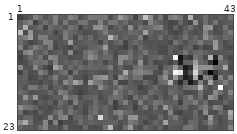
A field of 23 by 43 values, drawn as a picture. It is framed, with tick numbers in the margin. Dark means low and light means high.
The values are skewed, with a long tail toward high values. An odd patch, rougher than its surroundings, sits in the middle right. The middle right is the roughest part. No overall slope runs across the table. The halves do not mirror each other. There are no regular stripes.
